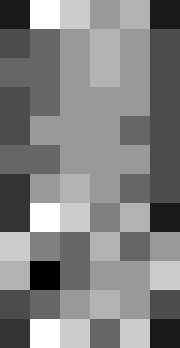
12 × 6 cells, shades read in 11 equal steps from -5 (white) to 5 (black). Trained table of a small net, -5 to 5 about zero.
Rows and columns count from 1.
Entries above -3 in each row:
4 6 6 6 6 6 6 4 5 5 6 3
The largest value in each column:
4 5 1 1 1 4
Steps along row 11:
down down down up up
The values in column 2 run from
-5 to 5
